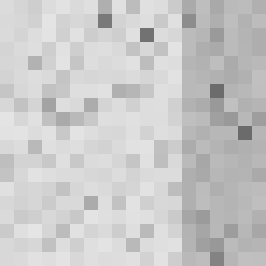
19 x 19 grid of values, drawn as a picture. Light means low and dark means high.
Seam: vertical, 70% of the way across, the right part higher. Histogram: skewed, a long tail of high values. Roughest part: top middle. Stripes: none. Average level on the scale: 20%.
